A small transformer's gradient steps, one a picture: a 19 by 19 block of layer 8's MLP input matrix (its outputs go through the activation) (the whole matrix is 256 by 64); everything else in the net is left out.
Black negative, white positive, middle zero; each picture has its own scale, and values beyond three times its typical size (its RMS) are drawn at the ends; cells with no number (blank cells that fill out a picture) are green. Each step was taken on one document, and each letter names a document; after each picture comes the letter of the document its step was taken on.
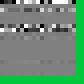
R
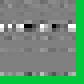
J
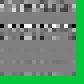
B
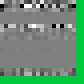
B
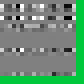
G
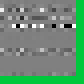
G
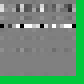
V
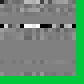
R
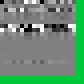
R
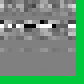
J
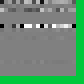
R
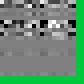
J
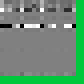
V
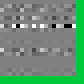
G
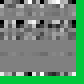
J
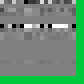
R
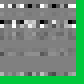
J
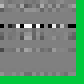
B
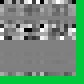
J
